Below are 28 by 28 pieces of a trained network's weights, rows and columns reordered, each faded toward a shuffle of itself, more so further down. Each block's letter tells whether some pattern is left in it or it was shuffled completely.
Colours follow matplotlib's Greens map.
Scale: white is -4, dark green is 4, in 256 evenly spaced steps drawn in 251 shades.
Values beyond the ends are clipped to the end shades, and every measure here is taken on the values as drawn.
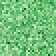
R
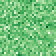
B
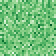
B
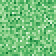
R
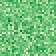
B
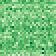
B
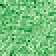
R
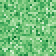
R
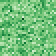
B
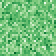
R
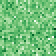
R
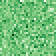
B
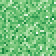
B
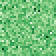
R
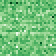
B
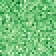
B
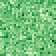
R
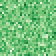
R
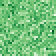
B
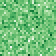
R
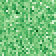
R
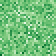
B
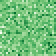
R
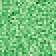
R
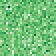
B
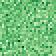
R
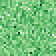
R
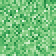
R
